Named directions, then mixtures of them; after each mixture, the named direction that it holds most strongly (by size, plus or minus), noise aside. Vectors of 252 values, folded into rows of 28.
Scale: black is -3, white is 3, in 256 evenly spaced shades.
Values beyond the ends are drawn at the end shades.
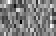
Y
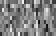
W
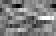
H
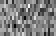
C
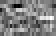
H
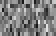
W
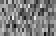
C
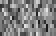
W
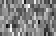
W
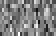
W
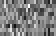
C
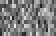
C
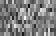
C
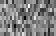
C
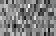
C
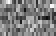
Y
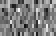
W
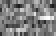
H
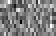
Y
